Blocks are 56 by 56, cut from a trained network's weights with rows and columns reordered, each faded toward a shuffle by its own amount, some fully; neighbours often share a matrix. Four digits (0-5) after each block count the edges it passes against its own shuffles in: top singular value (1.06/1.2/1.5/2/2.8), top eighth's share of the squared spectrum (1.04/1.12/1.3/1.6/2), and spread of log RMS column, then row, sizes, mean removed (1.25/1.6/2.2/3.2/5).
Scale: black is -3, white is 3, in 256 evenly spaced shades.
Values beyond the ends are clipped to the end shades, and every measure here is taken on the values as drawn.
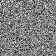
0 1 0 0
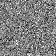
0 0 0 0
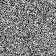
0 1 0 0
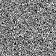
2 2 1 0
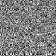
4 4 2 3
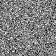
1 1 0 0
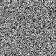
2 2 1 0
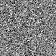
1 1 0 0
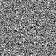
2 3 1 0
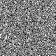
2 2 0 0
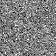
2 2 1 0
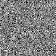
2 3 1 1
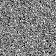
0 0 0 0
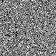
0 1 0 0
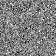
0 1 0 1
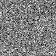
2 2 0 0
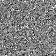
0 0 0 0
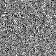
2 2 0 1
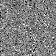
2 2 1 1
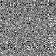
3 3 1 2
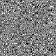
3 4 2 2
